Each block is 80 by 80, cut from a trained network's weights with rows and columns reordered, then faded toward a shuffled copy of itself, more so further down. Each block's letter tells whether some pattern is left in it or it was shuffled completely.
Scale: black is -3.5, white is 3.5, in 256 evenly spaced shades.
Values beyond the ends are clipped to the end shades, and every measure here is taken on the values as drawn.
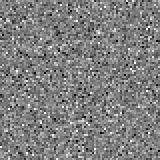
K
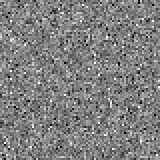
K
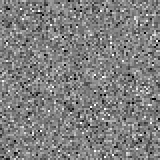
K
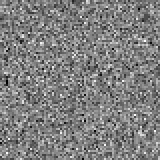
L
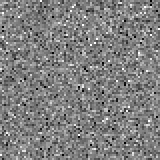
K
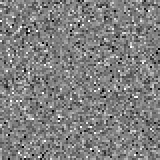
K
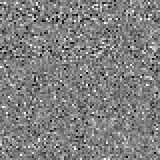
L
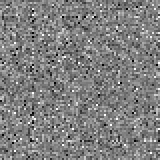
L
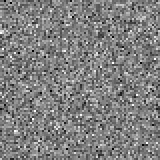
K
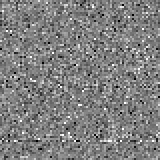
L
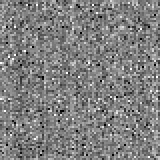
L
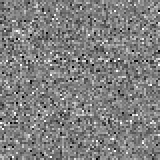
L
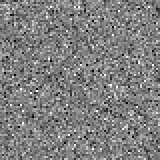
K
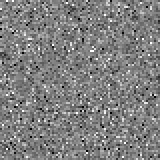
K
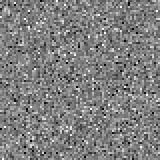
K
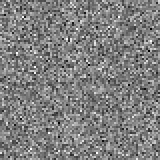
K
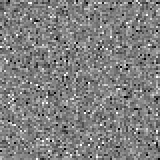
L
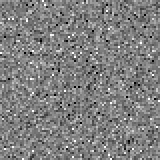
K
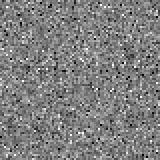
K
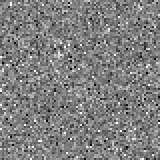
K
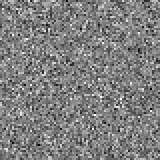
K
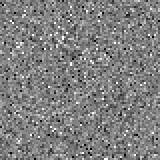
K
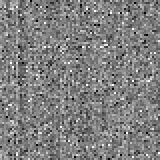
L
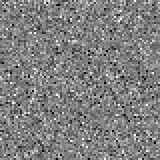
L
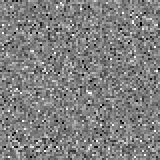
L
